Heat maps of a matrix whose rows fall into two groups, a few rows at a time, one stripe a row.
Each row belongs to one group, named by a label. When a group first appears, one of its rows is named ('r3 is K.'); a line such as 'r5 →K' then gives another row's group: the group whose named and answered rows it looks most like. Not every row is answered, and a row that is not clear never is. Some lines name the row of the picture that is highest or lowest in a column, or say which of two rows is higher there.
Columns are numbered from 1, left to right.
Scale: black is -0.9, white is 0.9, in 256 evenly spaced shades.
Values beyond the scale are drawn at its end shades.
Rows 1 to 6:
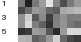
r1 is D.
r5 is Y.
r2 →Y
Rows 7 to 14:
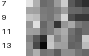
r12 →D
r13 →D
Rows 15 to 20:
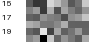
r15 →D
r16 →D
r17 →Y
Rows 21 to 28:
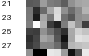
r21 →Y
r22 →D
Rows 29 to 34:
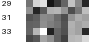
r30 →D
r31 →Y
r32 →Y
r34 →Y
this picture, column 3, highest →33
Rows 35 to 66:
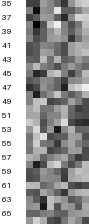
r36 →D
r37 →Y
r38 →D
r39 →D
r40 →D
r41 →Y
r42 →Y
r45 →D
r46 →Y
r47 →Y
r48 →D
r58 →D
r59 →Y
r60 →Y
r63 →D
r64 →D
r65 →Y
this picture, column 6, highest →52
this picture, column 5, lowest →53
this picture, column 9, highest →47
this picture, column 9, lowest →52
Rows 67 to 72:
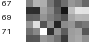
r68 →Y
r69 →Y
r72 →Y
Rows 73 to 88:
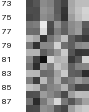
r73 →Y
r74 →Y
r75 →Y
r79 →D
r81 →D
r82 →D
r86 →Y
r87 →D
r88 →Y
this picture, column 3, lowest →81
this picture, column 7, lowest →81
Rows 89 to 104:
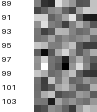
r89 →D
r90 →Y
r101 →D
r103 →D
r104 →Y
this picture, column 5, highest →96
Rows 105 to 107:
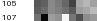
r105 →Y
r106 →Y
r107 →D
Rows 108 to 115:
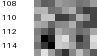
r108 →D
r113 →D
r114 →D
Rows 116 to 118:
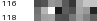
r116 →Y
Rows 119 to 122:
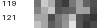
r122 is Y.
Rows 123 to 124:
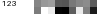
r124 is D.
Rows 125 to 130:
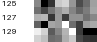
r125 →D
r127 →D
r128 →D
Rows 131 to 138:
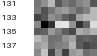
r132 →D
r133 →Y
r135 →Y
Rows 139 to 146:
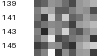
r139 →Y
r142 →Y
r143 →D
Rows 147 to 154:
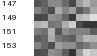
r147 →Y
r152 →Y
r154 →Y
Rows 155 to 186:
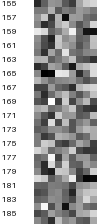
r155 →Y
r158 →D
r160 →D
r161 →D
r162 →D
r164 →Y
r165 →D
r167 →Y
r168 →D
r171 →D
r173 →Y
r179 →D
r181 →Y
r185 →Y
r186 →D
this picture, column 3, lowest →165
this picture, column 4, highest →165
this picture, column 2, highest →184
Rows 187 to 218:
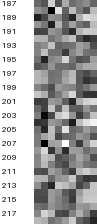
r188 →D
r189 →Y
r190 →D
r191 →Y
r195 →D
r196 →Y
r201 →Y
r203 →D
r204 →Y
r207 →D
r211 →Y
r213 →D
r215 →Y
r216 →Y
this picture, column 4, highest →188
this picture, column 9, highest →204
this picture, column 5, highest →207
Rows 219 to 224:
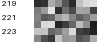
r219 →Y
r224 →D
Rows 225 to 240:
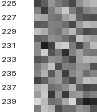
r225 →Y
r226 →D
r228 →Y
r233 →Y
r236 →Y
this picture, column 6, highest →239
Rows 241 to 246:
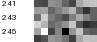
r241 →Y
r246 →Y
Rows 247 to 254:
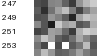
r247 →Y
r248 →D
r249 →Y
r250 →D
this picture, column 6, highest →250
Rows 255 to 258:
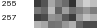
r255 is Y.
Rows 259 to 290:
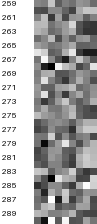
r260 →Y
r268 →D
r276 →Y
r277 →Y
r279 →D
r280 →Y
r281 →Y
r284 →D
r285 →Y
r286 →D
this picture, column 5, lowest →267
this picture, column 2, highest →267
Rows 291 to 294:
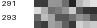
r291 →Y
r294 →Y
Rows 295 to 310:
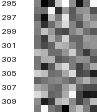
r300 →D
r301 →D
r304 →D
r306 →Y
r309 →D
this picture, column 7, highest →310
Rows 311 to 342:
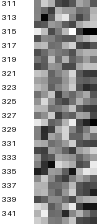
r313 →D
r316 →Y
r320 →Y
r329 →D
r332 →Y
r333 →D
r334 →D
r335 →Y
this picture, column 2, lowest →313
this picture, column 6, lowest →335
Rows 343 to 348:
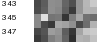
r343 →Y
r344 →Y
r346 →D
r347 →Y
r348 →Y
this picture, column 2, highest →345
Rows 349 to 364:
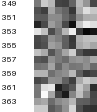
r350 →Y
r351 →Y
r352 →Y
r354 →Y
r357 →Y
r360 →Y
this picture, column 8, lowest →353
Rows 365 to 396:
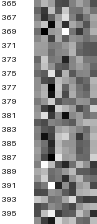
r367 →D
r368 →D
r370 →D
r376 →D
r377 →D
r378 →D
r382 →Y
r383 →D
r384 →D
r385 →D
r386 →D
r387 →D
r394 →Y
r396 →D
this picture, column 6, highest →393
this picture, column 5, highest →369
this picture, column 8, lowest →393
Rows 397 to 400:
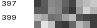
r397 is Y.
